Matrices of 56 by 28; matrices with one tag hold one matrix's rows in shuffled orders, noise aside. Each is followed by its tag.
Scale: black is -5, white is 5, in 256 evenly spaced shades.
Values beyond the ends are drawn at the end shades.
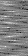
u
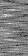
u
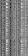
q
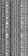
q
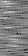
u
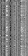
q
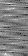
u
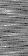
u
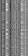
q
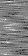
u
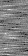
u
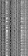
q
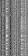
q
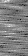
u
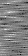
u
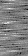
u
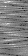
u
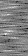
u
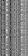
q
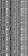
q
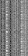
q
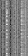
q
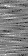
u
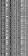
q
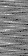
u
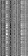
q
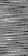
u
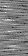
u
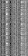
q
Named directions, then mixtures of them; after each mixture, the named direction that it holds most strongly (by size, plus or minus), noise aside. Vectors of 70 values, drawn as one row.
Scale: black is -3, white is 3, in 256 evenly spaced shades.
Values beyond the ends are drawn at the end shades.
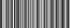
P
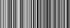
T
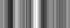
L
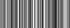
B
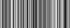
B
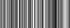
B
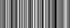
B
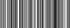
B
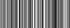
B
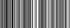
T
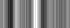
L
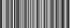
P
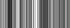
L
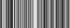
P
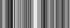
L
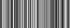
P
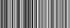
T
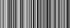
T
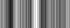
L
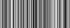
B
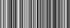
T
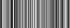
P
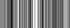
B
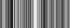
L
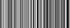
T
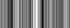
L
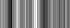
L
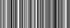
B
